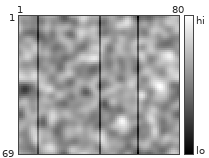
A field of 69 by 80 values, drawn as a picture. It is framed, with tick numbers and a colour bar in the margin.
Columns 10, 41 and 60 differ from the columns beside them. No overall slope runs across the table. Overall the values sit about 60% of the way up the scale.
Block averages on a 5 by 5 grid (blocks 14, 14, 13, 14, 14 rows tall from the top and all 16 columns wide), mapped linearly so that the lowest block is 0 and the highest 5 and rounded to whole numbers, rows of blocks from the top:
02223 / 31225 / 22235 / 22032 / 32302
